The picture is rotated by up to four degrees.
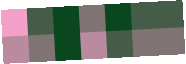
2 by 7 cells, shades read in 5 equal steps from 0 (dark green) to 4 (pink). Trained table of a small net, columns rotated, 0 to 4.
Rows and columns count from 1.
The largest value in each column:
4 2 0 3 1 2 2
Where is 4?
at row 1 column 1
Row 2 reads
3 2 0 3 1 2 2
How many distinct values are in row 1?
4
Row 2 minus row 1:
-1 1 0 1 1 1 1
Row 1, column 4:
2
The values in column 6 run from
1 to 2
